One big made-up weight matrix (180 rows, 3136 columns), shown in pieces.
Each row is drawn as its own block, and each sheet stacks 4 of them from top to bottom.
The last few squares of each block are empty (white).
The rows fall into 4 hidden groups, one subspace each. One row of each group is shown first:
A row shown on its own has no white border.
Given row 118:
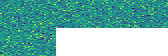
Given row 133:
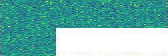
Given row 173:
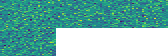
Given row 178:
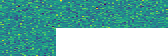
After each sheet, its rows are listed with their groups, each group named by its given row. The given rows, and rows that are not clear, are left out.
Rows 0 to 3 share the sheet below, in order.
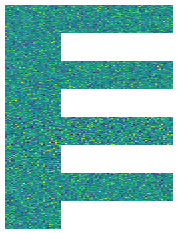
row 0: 133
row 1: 118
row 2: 178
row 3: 178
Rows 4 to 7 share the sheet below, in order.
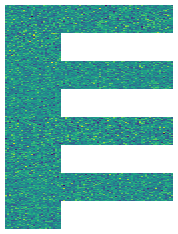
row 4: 173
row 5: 133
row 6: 133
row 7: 118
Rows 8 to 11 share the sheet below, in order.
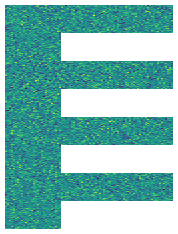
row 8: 178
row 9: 173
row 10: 178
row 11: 133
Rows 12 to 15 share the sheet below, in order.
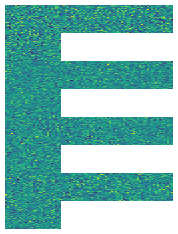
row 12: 118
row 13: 133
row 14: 173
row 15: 133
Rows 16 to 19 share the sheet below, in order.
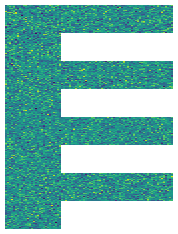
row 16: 118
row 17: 118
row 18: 178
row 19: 173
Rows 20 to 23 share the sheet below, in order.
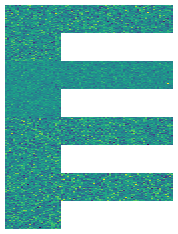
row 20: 133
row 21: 178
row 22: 173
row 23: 178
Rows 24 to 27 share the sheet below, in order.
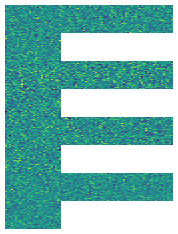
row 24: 118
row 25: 173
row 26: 118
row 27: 173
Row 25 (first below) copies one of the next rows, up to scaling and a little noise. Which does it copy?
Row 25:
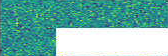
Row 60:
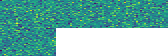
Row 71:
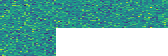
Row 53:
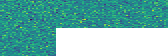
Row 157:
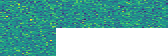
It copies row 60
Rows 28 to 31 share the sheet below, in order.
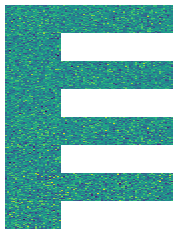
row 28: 173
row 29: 133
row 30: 173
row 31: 118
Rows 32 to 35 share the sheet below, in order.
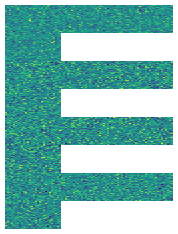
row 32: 133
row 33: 133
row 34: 178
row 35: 118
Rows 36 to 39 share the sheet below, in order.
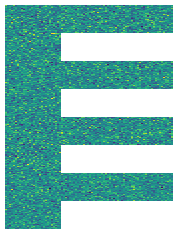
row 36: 173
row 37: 133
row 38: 118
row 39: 173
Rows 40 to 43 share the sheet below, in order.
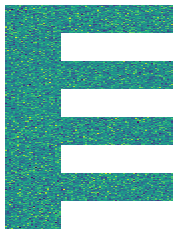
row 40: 133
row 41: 118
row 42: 133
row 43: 173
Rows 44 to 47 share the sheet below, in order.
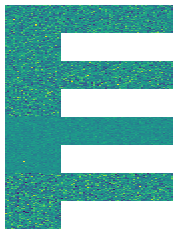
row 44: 173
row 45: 118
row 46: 133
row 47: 133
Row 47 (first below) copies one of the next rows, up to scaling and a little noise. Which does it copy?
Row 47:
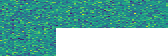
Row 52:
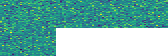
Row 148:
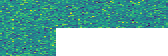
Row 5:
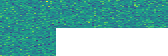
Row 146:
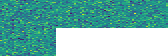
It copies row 146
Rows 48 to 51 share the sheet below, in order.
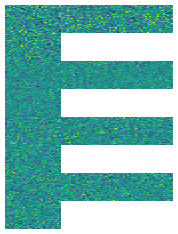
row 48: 173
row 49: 133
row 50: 118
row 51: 178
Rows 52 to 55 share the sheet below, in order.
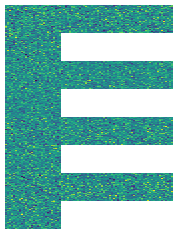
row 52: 133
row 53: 173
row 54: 173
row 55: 173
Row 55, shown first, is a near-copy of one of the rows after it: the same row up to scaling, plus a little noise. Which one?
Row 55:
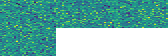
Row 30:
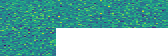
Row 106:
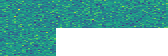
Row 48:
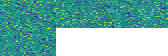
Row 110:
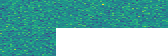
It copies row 48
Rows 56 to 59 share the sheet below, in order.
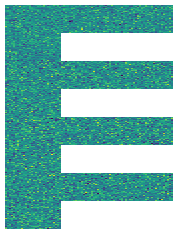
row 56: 118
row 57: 178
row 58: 133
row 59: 118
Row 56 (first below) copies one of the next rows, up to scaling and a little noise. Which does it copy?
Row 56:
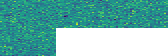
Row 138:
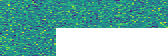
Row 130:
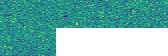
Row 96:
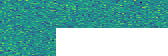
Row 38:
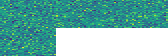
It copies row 130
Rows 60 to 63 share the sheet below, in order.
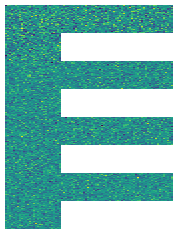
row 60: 173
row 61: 133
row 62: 178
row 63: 133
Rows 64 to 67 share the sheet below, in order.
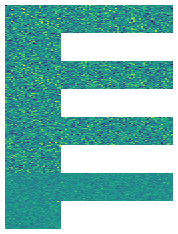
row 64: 173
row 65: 173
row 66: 178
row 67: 173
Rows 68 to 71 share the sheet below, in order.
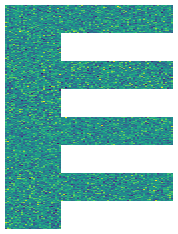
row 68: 118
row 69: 178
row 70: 178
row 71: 173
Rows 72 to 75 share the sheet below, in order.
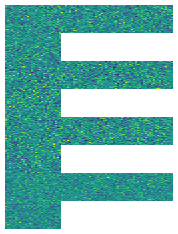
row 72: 178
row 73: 173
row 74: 118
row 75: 173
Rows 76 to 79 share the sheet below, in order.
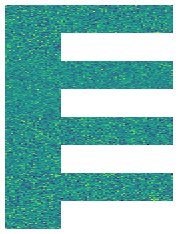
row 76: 173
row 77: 178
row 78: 173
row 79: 133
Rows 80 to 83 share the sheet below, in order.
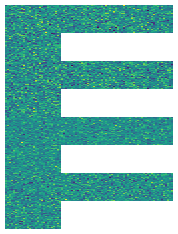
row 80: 173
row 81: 173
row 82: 173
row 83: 178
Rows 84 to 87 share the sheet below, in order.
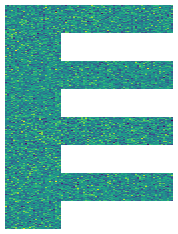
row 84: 178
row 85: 133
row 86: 173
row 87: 133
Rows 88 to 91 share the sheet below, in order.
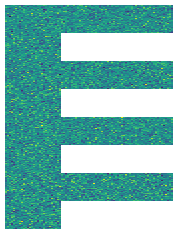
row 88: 173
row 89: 178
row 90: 118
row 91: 178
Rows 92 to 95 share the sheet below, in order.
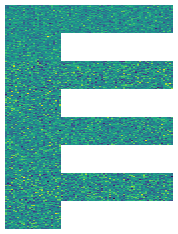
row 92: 118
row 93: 118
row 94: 178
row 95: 173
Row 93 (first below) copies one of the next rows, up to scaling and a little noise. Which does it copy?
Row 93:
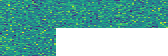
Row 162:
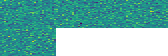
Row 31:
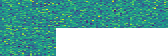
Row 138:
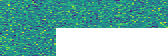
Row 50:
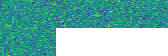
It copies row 138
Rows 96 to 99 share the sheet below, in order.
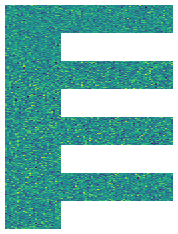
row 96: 118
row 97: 118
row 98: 133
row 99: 133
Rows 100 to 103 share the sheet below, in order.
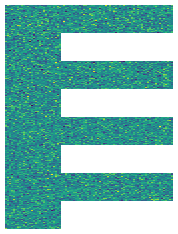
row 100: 173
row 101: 118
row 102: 118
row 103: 133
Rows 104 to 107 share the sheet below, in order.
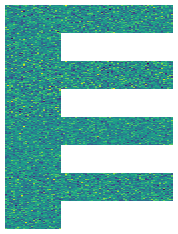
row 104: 178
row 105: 178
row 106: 173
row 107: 133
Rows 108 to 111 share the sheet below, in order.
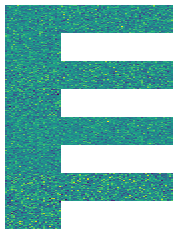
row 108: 118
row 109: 173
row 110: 173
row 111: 178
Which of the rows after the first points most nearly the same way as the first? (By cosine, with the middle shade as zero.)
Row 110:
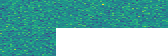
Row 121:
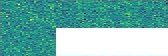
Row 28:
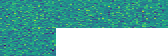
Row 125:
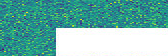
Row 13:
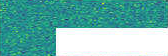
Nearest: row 28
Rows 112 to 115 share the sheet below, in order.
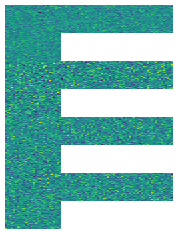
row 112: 133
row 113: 173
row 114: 118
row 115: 133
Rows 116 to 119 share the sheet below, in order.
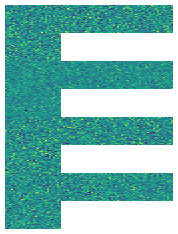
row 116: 178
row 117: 133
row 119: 173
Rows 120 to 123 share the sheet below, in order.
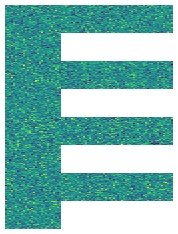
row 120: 178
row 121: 173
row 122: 133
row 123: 173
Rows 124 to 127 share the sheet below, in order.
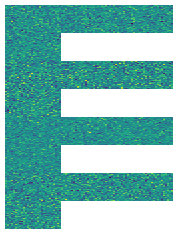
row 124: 173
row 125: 118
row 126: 133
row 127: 178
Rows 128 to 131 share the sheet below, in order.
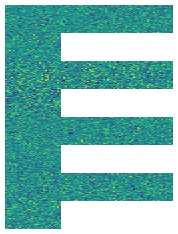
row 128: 173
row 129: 173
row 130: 118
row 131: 173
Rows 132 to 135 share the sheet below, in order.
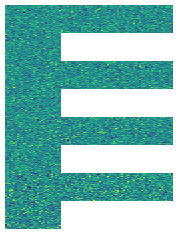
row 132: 118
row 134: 118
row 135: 133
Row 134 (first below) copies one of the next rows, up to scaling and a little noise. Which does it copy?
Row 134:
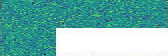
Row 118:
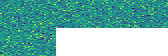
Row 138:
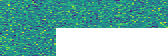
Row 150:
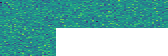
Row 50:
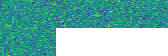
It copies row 50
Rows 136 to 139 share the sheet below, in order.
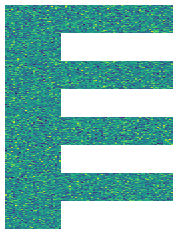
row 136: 133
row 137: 133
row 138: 118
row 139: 133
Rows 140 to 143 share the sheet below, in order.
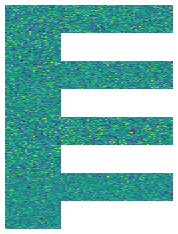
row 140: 118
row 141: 133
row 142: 173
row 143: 133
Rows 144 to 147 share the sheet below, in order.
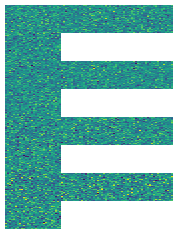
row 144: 173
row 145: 173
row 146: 133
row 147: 173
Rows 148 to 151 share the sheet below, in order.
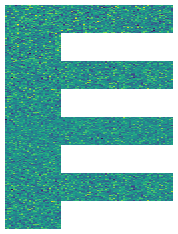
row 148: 133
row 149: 173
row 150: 118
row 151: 173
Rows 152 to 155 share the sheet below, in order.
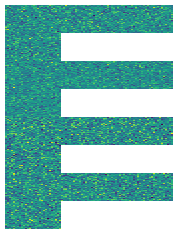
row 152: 178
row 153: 133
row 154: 178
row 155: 118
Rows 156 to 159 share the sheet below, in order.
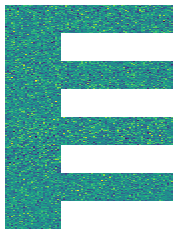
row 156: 133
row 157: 173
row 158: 173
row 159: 178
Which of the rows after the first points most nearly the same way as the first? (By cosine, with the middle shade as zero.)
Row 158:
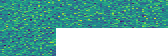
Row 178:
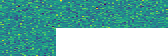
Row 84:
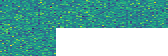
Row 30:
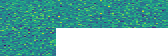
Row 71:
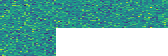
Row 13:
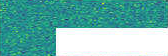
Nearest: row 30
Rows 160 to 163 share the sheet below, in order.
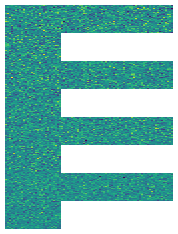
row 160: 173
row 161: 173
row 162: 118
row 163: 173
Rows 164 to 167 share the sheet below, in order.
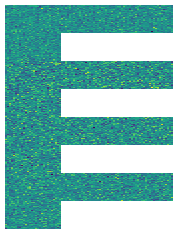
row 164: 118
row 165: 133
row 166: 178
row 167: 133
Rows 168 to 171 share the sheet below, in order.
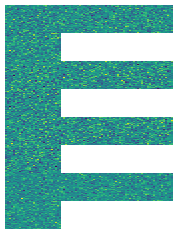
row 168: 173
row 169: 173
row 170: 173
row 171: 173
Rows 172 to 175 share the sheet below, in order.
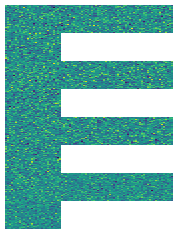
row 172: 118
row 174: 118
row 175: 173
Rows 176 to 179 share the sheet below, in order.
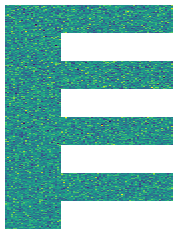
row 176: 173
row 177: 133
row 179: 118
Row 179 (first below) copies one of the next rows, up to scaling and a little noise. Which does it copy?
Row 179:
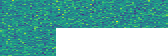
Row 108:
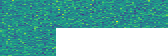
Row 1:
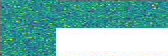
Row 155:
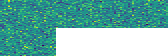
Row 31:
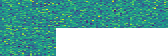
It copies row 108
